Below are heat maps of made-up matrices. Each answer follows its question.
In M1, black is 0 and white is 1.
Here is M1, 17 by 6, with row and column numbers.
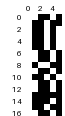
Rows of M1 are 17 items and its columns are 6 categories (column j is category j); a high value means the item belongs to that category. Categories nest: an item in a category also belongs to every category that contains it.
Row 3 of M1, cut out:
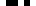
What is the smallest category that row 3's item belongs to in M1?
5
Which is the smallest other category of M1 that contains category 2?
3
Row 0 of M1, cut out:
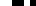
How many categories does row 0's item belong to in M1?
3
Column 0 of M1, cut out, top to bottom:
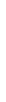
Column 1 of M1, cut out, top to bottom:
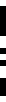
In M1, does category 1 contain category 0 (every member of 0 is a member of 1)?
no
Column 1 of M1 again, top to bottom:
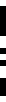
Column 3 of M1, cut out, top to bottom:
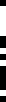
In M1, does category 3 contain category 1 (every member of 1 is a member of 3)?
no
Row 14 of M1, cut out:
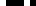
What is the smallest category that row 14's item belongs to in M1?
4
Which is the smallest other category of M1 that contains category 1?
4
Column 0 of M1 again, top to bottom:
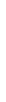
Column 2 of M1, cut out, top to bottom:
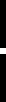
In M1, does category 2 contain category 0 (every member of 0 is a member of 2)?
no
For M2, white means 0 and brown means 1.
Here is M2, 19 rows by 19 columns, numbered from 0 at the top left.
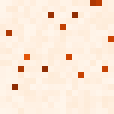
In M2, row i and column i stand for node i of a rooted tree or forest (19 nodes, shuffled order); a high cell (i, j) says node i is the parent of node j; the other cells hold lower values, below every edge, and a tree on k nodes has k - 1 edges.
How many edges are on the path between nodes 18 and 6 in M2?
1
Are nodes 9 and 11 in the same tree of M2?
yes
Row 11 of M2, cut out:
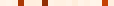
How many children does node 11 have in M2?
3
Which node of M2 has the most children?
11
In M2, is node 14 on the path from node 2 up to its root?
yes
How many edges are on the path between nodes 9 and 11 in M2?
1
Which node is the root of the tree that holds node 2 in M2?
14
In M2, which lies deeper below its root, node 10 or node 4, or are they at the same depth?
node 10
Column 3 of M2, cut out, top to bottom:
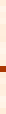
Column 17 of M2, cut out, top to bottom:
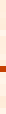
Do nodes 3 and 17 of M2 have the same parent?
yes
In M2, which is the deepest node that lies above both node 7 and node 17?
11
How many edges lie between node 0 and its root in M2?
0
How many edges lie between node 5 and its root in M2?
0
